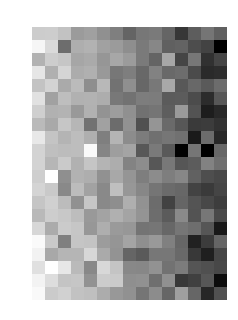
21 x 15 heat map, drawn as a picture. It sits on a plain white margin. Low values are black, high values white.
Slope: up to the left. Grain: fine. Ninth with the highest average: bottom left.
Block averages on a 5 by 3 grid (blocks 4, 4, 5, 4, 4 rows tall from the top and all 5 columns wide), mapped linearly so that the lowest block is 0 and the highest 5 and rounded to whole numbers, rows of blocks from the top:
420 | 420 | 520 | 430 | 530
